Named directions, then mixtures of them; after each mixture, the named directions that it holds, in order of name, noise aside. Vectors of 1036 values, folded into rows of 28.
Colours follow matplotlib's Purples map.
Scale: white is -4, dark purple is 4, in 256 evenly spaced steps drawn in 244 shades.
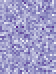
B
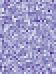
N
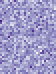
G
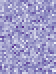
B, N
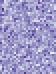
G, N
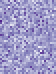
G, N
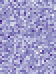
G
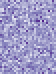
G, N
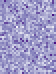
B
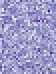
N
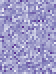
B, N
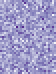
B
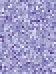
B, N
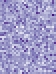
B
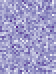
B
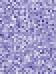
G, N
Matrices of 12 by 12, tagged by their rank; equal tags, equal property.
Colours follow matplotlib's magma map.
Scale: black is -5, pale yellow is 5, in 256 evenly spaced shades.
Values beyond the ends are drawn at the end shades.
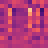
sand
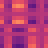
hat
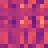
sand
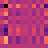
hat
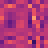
sand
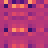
hat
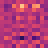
sand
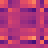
hat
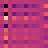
hat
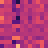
sand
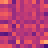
sand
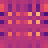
hat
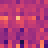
sand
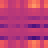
hat
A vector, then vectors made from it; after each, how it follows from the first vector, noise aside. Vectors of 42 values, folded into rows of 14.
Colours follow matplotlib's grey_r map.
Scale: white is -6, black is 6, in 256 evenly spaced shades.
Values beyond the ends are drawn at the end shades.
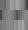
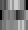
scaled up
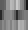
scaled up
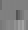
partly zeroed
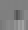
partly zeroed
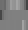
partly zeroed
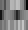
scaled up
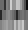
scaled up
